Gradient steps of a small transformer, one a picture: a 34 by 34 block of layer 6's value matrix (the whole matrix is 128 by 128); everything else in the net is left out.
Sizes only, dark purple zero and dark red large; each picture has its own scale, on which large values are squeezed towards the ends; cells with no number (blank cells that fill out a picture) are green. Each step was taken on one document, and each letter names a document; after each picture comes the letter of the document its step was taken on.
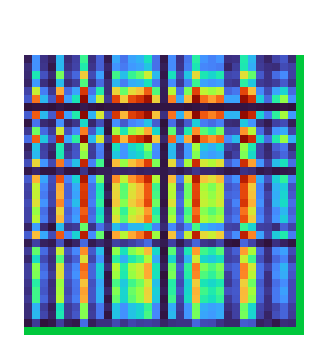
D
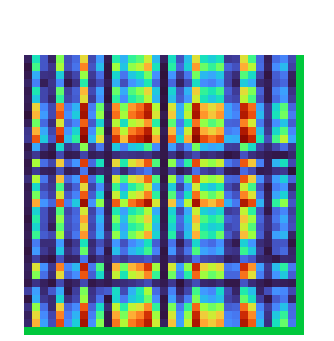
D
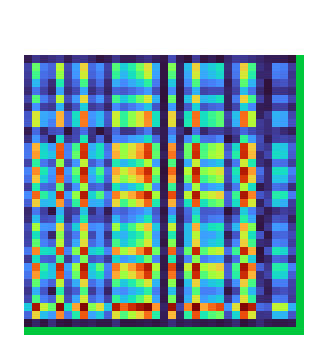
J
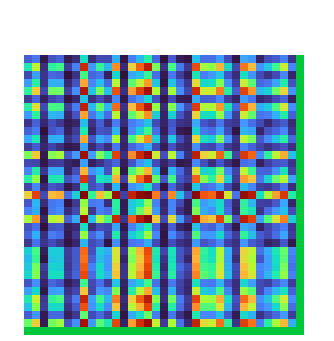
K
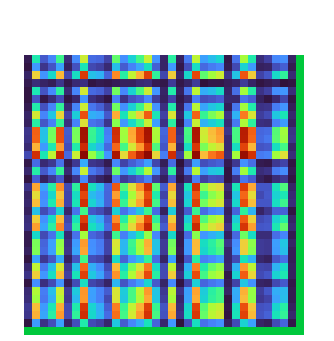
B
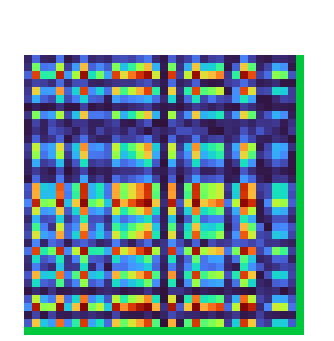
J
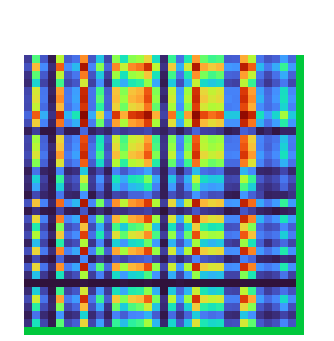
D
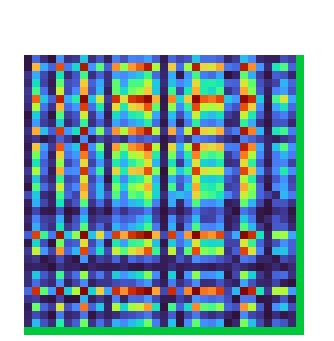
J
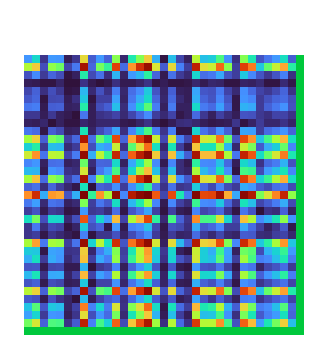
K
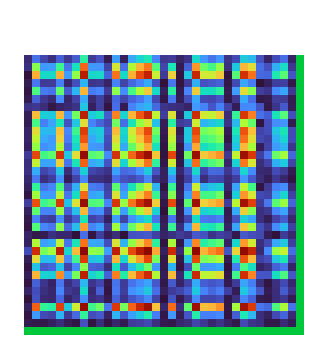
J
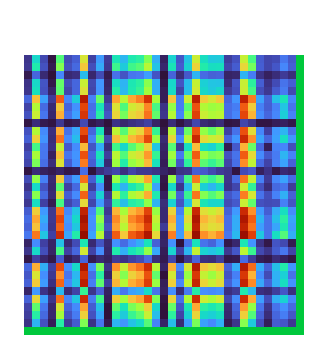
D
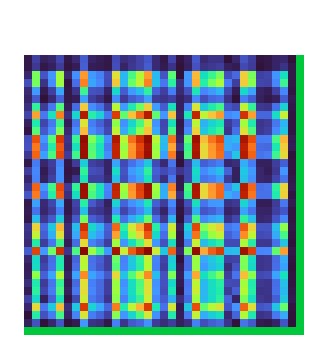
B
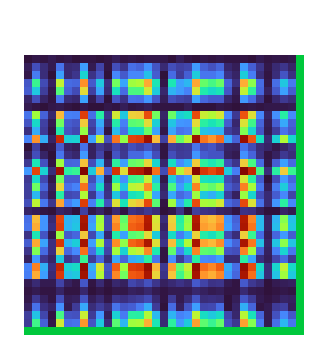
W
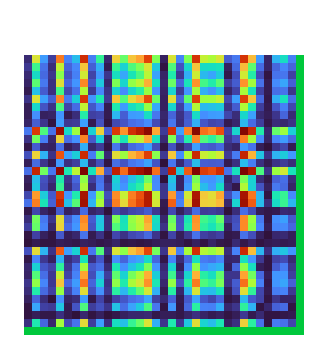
J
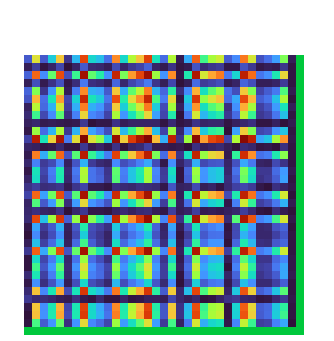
B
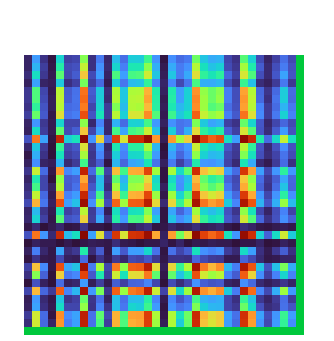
D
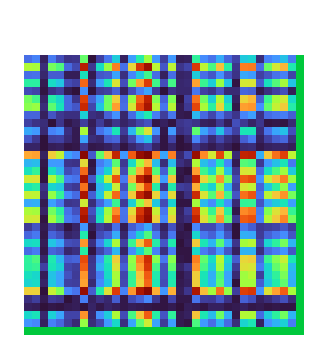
K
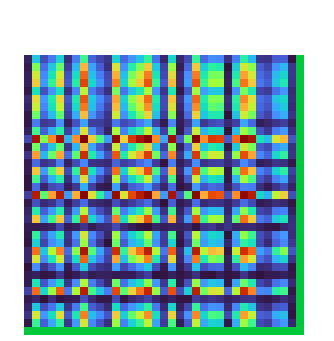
B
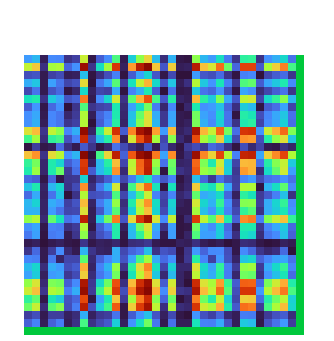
K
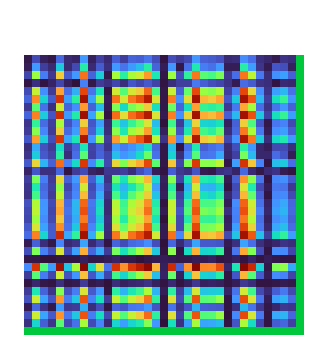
D
